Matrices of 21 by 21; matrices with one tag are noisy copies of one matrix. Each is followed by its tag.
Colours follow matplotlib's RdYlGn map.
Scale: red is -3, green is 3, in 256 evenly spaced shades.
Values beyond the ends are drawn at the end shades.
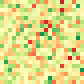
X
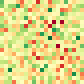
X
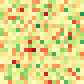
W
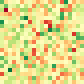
X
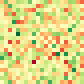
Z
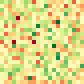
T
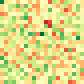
X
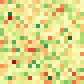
W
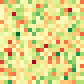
Z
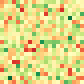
W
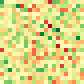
X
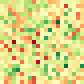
T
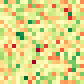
Z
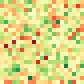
T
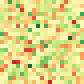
W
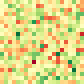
Z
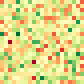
Z
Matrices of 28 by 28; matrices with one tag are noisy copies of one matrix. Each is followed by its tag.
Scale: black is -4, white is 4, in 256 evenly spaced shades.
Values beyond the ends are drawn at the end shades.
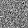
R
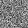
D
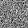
R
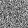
D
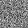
D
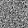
R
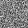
R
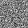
R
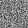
D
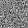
R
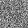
D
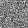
R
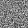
R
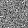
R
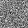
R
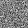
R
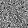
D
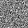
R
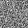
R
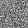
R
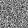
D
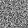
D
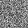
D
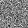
D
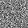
D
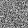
R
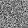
D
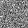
R
